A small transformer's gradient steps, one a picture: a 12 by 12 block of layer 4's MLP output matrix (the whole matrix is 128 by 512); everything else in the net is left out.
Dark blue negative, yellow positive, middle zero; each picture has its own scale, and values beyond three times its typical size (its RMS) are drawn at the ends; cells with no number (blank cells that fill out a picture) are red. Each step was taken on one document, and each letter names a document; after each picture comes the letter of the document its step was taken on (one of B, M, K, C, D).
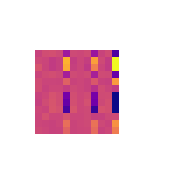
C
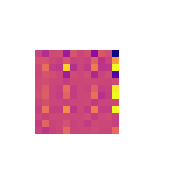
C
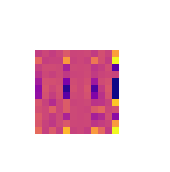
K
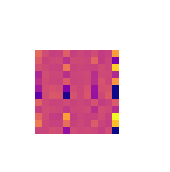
K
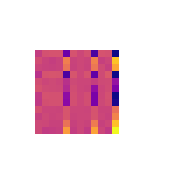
C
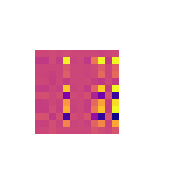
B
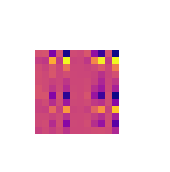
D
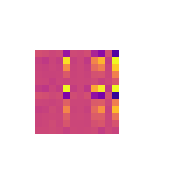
B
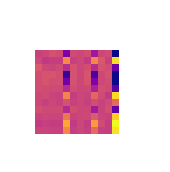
C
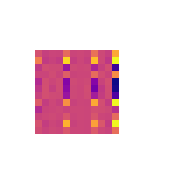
K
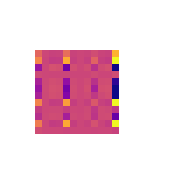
K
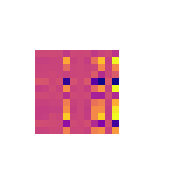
B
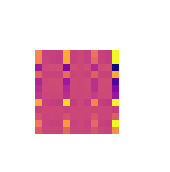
K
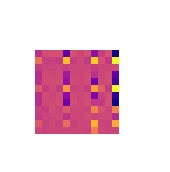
K
